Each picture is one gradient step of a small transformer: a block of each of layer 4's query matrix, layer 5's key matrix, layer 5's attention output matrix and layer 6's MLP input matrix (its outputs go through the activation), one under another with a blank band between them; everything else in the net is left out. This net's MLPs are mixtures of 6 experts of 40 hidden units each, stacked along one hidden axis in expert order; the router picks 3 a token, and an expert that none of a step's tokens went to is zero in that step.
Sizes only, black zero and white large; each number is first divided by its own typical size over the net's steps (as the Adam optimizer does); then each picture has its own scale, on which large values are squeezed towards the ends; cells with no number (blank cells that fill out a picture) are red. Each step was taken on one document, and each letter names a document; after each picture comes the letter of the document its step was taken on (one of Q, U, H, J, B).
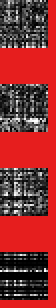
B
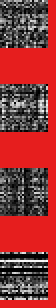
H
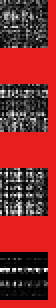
B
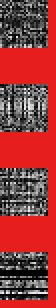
H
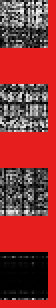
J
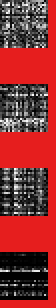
B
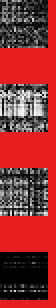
J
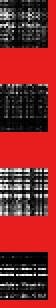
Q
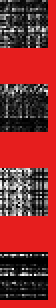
Q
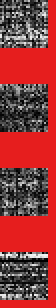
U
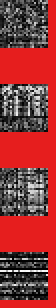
U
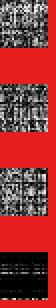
J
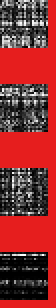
B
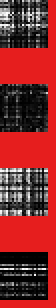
Q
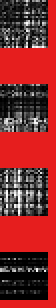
B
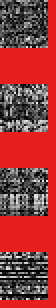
U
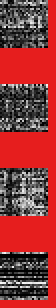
H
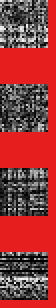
U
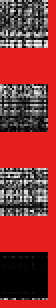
J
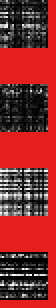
Q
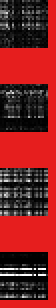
Q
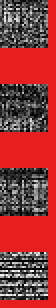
U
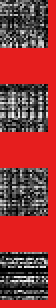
H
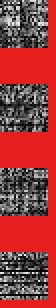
U
